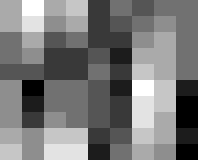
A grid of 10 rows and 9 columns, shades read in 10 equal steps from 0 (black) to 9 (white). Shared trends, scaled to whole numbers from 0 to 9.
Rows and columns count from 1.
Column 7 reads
3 4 5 6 7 9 8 8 7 6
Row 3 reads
4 6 3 4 2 2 5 6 4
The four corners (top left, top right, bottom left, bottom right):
6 4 7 0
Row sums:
45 43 36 33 33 34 34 35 44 44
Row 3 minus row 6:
-1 6 -1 0 -1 1 -4 -1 3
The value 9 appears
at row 1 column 2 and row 6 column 7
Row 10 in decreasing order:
8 8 7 6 5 5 4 1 0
